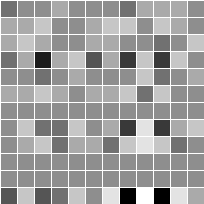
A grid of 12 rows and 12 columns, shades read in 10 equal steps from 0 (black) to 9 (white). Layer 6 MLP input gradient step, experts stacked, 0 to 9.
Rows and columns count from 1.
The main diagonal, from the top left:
4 6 6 6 6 6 5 2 8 5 5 6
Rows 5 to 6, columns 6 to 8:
5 5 5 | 6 6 7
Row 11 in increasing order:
5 5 5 5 5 5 5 5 5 5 5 5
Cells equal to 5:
67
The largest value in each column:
6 7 7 6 7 6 8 7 9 7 8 7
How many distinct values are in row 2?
3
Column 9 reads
6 5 5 7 7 4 5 8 8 5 5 9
